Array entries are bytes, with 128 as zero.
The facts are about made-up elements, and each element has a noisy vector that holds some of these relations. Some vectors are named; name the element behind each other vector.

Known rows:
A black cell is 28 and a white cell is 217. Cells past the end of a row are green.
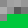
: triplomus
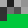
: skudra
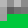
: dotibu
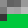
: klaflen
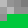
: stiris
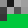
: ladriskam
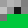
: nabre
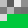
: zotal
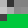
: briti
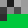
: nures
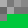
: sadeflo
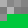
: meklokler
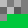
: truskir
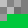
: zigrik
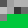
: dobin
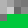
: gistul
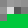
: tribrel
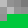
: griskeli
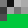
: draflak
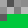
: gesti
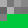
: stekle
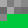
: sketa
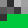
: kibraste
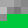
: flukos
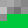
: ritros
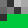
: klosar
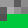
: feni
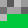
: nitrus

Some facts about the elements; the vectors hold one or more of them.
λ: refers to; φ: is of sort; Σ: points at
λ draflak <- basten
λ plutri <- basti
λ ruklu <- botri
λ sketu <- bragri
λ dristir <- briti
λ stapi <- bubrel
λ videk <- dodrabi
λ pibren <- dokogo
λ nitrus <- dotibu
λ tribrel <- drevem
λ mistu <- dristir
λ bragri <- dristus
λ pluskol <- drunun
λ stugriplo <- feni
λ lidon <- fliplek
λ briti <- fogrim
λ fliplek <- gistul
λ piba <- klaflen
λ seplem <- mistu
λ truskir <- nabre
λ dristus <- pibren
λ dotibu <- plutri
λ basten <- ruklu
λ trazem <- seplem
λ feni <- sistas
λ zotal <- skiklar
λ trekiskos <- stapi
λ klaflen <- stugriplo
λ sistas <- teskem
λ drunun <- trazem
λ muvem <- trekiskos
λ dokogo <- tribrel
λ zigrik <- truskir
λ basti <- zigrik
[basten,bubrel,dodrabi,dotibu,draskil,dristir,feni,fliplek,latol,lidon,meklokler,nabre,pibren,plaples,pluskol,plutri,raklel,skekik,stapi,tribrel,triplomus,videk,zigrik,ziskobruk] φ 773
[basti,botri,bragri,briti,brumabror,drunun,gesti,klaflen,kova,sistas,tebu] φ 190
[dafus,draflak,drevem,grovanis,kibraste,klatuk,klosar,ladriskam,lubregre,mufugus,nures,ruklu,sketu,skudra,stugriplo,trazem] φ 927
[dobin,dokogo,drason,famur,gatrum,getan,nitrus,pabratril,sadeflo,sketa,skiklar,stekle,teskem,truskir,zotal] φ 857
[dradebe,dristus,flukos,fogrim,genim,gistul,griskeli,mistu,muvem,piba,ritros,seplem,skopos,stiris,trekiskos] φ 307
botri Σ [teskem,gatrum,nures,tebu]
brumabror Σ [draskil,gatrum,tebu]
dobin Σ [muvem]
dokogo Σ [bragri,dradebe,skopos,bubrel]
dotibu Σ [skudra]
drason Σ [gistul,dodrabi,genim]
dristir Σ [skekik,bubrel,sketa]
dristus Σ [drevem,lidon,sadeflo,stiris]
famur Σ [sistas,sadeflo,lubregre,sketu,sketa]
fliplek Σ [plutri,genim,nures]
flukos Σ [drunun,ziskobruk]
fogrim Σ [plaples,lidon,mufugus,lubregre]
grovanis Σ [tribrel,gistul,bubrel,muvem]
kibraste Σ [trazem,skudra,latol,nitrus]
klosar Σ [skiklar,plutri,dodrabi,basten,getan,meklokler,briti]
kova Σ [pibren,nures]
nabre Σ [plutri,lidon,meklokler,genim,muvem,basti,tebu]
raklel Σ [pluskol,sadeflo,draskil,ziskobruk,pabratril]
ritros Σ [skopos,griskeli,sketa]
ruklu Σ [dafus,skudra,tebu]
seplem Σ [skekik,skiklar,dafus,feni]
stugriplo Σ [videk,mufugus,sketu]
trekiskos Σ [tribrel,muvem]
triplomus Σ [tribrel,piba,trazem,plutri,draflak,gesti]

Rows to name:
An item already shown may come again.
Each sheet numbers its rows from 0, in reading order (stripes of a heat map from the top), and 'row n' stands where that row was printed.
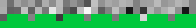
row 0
brumabror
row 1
drunun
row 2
botri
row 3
trekiskos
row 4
nabre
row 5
pluskol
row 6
nabre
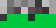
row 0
botri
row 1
ruklu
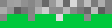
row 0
triplomus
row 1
piba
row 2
videk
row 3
truskir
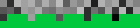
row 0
kibraste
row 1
plutri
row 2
tebu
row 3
skudra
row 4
drevem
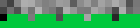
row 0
stugriplo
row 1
stapi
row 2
feni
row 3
lidon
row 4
teskem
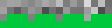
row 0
fliplek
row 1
drason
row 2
gatrum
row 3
dodrabi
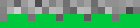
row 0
piba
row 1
basti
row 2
kova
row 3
kova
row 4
dokogo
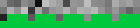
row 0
sistas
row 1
draflak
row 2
bragri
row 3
mistu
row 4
raklel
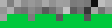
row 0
plutri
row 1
famur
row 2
bubrel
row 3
draflak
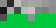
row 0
trazem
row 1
dristus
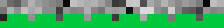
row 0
sistas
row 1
genim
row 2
sketu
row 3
seplem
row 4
grovanis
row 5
muvem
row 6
dristir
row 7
sketu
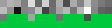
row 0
nabre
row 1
skiklar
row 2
basti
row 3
fogrim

